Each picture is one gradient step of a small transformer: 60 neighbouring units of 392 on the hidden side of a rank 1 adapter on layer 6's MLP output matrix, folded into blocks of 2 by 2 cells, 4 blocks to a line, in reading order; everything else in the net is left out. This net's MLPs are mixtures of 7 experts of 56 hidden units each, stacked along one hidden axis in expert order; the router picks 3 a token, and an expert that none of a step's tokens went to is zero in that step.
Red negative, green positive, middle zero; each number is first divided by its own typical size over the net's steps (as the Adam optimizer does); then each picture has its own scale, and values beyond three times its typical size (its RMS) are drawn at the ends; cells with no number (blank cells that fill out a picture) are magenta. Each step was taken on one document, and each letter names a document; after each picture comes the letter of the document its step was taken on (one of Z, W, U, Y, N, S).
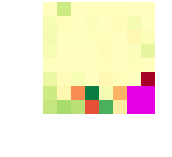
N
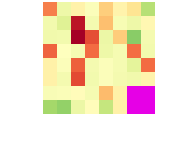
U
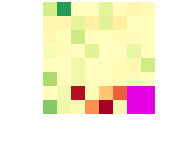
U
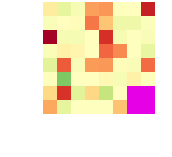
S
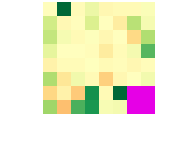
N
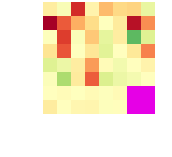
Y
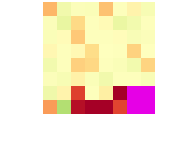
N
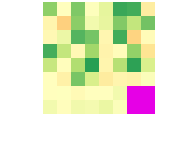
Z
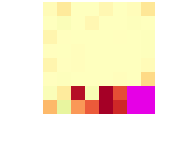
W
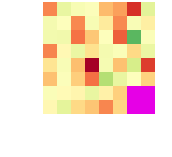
U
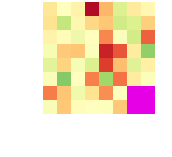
S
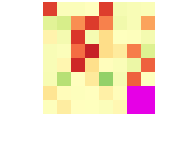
S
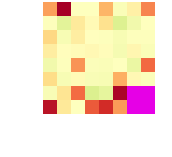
U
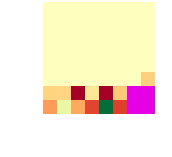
W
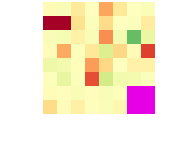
Y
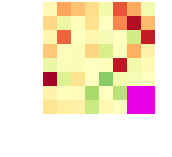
N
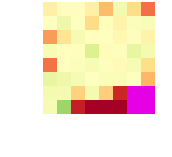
W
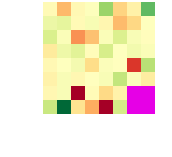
U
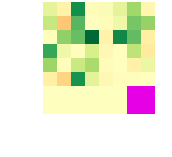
Z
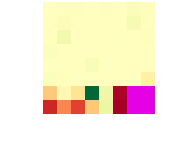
N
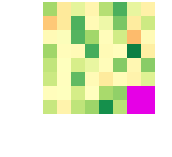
Z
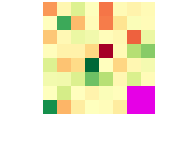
Y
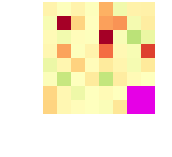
Y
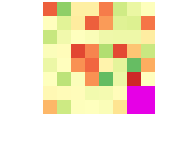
S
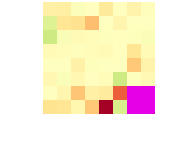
U
